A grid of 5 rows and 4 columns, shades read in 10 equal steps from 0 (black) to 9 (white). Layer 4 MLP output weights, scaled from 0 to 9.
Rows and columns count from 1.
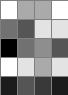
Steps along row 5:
up down down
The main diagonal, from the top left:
9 3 5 8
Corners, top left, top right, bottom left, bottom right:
9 9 1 1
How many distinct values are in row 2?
3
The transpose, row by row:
9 4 0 9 1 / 6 3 4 8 3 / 6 8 5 6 2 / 9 8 3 8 1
